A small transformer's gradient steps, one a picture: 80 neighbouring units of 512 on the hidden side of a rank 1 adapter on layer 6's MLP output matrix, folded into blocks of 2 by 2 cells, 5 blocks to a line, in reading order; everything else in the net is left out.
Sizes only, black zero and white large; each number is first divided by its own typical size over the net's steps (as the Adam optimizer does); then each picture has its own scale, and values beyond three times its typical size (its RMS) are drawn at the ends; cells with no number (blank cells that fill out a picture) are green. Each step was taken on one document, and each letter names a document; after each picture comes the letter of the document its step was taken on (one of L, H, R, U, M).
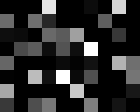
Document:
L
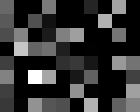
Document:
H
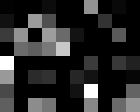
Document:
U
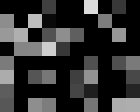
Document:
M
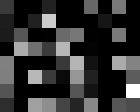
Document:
H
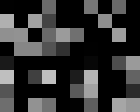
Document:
M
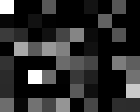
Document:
H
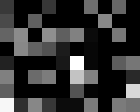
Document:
H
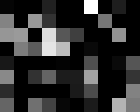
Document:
U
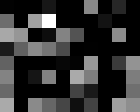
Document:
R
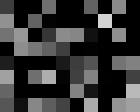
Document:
H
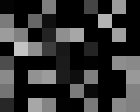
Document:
L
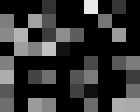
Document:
M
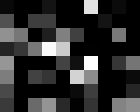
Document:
R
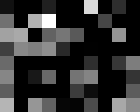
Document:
U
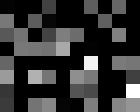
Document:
U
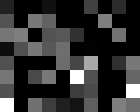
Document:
R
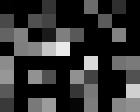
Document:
U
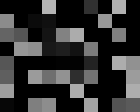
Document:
L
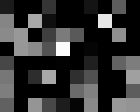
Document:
M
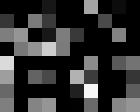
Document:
U
